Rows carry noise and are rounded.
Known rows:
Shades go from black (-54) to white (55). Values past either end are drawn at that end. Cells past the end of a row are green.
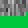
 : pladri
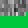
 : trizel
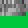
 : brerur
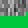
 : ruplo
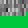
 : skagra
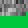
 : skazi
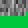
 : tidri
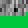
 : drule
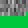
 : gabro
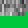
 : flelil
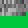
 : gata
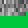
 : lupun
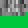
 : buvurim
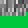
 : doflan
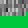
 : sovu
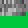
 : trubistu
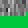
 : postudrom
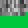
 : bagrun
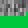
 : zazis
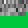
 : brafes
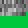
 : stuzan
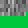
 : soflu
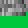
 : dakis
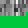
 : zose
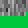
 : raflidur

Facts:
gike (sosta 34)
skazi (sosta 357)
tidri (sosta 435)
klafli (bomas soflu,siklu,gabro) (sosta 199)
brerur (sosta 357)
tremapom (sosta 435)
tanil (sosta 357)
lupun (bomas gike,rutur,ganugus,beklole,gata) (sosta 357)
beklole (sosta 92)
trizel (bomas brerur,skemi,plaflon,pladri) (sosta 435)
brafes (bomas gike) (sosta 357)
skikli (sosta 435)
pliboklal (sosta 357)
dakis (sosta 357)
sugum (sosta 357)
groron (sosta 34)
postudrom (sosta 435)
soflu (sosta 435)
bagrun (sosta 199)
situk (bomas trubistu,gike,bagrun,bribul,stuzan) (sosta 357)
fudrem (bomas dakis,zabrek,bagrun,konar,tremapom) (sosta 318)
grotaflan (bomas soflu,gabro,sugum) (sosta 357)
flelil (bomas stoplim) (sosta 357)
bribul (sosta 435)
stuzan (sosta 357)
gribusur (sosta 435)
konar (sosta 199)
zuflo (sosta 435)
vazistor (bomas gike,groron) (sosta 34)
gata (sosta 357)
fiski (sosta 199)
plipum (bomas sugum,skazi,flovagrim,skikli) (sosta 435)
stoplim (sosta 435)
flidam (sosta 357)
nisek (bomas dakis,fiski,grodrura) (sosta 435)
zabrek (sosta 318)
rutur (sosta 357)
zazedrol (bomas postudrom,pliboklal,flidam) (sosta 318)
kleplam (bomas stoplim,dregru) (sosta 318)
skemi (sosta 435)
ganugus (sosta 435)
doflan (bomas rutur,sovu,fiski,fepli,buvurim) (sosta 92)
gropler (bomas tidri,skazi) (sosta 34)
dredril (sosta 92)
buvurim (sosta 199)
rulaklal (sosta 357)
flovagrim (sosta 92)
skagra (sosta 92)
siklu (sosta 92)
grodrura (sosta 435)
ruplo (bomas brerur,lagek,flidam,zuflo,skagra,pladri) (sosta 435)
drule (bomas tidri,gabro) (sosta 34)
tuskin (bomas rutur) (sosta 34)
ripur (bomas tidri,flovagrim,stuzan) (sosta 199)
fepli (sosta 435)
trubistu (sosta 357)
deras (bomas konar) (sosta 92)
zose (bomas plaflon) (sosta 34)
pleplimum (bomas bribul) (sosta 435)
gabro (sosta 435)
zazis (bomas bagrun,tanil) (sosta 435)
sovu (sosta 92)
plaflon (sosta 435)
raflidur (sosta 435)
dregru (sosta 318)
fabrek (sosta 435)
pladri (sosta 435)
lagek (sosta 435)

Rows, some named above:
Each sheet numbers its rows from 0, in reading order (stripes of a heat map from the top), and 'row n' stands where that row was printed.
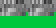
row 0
sugum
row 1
sugum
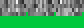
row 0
fiski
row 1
konar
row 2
situk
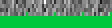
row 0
tidri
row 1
vazistor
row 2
soflu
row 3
plipum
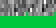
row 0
trizel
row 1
tuskin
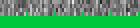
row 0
pleplimum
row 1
dregru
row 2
groron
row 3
tidri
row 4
trizel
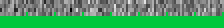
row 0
gropler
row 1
tidri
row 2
nisek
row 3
grotaflan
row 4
kleplam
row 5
deras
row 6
plaflon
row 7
zabrek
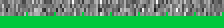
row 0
stoplim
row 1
grotaflan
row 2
gike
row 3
zose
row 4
flovagrim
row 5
tuskin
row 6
zazedrol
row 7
skikli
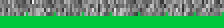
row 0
bribul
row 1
situk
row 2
grodrura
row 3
fudrem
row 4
rutur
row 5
ripur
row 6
fudrem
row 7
klafli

